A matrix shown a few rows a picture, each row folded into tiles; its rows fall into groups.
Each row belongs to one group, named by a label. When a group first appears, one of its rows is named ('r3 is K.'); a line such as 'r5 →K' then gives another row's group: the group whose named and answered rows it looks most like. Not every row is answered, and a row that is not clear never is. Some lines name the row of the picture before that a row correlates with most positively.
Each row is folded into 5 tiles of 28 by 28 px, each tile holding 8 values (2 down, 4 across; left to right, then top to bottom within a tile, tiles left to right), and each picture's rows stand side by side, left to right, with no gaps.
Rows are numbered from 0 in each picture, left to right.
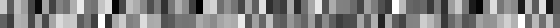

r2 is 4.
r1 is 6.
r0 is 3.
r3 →6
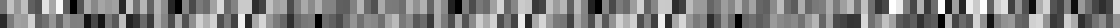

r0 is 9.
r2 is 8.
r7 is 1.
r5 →8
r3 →3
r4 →3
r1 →3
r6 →9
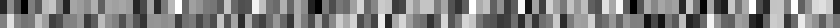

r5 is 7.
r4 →9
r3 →9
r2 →3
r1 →4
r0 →7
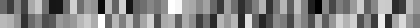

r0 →6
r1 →4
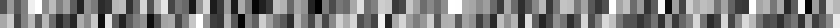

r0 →4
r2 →3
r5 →9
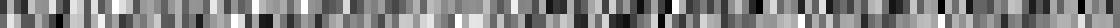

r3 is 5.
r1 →7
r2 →1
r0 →7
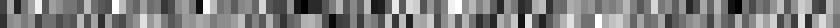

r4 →5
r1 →6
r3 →4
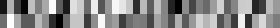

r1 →3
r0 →7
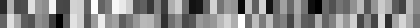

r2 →3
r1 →6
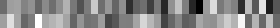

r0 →5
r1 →6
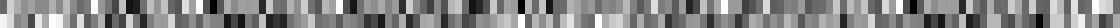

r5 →1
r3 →6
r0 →5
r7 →7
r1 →9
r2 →9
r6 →9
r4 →5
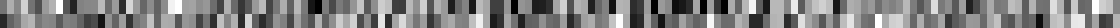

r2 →3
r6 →5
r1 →4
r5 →7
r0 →9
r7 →7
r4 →1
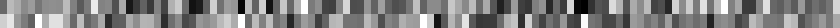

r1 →6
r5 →1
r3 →4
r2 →1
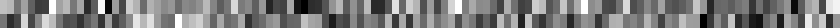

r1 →5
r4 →1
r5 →8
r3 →4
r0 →9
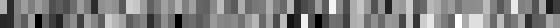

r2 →8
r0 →8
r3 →5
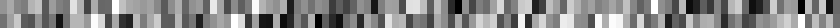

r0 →7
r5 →6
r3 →3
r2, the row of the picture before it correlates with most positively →0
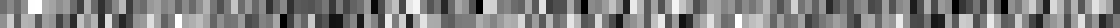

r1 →5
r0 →4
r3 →6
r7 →7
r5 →5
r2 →8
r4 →7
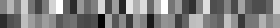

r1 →1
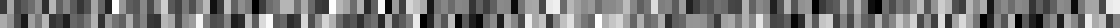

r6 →3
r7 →8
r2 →9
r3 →8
